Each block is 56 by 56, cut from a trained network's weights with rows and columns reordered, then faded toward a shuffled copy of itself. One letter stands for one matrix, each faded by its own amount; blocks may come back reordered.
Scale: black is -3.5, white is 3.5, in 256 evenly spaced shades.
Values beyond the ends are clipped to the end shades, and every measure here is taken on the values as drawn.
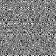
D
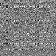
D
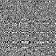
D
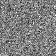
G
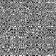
D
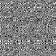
D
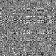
D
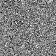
G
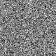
G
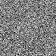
G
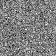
G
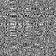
D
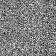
G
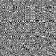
D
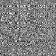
D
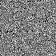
G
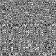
D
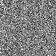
G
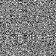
D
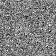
G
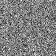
G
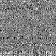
D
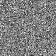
G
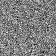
G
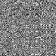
D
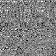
D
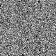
G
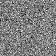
G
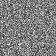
G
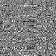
D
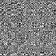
D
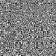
D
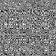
D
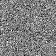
G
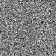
G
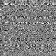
D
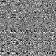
D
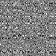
D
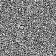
G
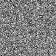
G
